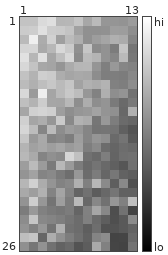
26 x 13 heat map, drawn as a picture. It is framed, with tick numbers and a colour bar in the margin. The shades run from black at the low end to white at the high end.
Ninth with the lowest average: bottom right. Ninth with the highest average: top left. Grain: fine. Slope: up to the top left. Odd rows or columns: none. Mirror symmetry: none.
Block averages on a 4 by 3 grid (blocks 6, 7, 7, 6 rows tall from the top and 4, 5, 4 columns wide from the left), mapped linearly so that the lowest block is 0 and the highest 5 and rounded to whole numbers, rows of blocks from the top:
542 | 431 | 320 | 210
